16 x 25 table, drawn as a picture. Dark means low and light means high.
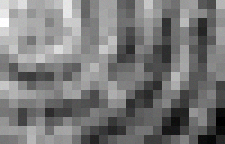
Slope: up to the top left. Ninth with the highest average: top left. Histogram: bell-shaped. Rings: centred on the top left.
